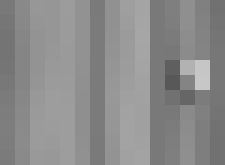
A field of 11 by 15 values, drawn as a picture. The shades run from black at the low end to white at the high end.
The middle right is the roughest part. In the middle right lies a patch that is rougher than the rest. The grain runs up and down.
